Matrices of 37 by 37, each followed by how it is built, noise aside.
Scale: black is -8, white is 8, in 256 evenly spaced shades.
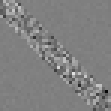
banded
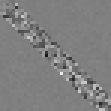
banded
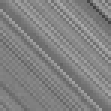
Toeplitz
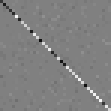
diagonal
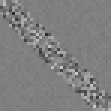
banded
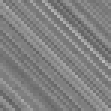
Toeplitz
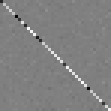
diagonal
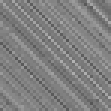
Toeplitz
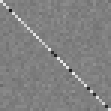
diagonal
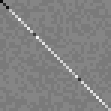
diagonal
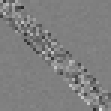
banded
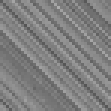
Toeplitz
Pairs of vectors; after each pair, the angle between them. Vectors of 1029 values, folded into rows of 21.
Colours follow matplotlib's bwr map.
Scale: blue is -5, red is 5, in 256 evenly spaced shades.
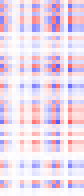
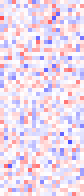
partly opposed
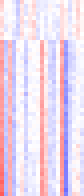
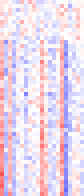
nearly parallel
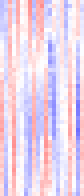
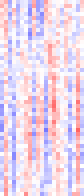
nearly opposite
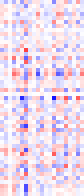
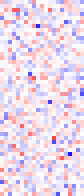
orthogonal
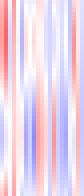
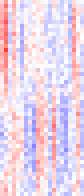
nearly parallel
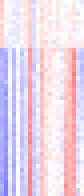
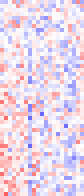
partly opposed
